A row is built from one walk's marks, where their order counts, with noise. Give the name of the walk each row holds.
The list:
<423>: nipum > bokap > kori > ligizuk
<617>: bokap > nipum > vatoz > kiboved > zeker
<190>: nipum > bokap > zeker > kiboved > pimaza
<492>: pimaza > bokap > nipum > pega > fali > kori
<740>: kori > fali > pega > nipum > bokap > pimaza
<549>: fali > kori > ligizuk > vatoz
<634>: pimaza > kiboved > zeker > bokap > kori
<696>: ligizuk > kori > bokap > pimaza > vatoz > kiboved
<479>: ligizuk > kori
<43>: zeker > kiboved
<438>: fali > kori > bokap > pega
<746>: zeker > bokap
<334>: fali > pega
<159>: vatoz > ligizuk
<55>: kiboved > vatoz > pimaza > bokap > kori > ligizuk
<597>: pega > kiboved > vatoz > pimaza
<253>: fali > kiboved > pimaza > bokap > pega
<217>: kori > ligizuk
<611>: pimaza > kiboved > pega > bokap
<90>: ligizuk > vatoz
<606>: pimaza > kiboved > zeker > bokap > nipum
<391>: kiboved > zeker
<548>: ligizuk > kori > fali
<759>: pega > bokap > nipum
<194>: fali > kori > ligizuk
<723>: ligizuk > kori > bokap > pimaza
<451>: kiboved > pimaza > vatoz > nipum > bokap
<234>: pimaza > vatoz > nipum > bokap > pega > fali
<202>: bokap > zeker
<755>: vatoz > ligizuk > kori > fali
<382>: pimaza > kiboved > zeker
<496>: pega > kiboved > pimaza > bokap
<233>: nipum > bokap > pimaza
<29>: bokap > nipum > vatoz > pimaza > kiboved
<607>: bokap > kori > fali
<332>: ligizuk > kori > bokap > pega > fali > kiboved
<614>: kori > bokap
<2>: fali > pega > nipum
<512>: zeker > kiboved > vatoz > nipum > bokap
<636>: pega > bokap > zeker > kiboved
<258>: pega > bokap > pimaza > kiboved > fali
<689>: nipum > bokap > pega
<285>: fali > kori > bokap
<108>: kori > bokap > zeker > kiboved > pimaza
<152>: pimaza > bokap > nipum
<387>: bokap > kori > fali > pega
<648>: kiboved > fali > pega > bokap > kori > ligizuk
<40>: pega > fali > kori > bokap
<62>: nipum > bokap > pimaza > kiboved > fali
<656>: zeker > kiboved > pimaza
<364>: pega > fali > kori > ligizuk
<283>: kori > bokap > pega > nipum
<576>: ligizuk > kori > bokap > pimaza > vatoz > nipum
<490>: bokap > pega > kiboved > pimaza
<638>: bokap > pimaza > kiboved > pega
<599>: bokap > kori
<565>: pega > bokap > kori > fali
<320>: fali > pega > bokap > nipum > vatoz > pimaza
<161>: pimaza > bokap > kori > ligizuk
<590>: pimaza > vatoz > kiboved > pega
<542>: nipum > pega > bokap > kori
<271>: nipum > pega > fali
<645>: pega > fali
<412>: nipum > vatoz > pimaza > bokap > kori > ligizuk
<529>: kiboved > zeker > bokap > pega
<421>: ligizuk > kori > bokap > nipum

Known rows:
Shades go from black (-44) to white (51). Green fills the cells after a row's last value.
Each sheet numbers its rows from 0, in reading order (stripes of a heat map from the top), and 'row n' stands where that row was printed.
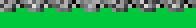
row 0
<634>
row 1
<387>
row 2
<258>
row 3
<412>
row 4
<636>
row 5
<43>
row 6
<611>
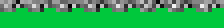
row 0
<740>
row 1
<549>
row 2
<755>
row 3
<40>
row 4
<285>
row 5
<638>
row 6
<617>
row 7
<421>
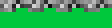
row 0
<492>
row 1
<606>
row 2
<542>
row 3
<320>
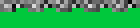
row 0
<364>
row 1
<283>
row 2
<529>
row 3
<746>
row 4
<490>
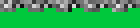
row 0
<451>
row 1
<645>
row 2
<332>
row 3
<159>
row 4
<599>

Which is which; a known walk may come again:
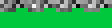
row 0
<108>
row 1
<2>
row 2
<606>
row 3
<152>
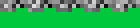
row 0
<283>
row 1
<29>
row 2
<645>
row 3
<62>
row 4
<576>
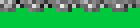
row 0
<253>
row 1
<614>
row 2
<479>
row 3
<334>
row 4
<90>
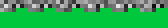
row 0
<599>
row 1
<217>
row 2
<190>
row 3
<549>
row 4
<548>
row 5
<55>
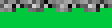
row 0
<565>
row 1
<611>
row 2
<412>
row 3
<40>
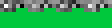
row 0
<512>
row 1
<723>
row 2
<597>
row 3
<421>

